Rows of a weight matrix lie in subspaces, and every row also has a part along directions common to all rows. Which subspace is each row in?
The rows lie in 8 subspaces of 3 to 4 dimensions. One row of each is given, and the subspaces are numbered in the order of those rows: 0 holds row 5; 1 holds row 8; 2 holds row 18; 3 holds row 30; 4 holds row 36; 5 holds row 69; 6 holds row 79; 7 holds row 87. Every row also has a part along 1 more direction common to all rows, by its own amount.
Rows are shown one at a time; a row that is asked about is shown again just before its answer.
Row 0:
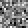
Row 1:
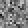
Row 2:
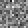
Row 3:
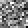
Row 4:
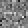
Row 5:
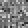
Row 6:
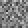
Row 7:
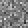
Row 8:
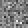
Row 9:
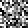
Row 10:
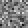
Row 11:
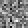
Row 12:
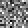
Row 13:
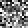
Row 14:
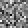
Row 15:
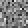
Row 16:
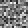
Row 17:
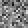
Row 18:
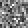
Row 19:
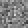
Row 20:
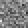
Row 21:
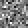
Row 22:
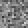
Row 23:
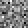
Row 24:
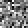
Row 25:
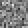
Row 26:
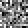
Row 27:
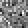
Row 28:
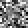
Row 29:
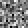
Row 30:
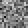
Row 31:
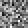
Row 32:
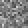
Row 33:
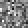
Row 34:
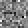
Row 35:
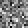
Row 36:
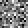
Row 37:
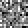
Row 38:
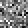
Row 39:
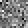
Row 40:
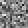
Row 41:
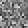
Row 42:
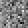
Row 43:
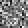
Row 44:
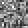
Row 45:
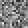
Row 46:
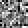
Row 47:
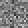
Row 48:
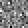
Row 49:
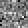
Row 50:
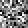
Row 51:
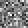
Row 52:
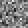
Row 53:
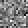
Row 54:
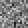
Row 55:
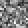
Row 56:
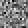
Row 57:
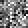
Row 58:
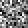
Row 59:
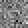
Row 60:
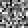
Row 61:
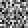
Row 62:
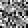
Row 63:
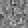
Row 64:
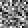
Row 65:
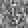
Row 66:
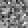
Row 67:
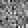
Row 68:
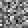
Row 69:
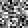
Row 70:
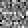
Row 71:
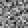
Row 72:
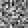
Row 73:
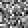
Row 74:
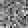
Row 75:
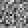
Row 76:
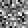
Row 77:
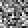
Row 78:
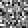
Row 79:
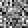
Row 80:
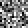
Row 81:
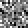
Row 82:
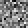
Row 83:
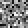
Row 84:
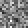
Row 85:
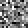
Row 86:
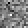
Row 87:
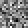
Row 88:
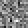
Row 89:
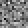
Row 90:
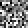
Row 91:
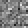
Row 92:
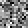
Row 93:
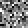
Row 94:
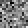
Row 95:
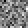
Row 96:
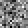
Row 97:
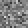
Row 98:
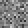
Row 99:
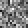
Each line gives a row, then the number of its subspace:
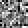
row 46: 3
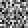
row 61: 4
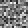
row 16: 1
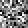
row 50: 1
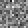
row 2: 6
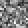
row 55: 2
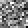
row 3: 7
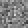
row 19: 0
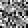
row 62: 2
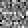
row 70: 4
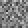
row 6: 5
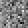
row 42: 5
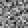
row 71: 1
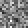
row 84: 7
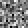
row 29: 6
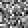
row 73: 6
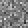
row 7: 6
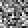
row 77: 0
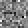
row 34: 4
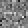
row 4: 4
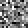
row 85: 7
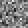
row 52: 6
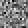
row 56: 6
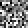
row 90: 3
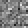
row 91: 3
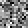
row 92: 5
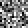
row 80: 0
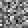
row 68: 1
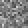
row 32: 1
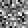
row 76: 1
